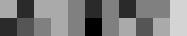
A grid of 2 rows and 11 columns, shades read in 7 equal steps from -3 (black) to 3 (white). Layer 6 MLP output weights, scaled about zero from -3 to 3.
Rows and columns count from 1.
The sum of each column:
-1 -3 1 2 0 -5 0 -1 -1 1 4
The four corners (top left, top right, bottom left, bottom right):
1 2 -2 2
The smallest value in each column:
-2 -2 0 1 0 -3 0 -2 -1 0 2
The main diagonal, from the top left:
1 -1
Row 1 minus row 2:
3 -1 1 0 0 1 0 -3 1 -1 0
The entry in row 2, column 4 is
1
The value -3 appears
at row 2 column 6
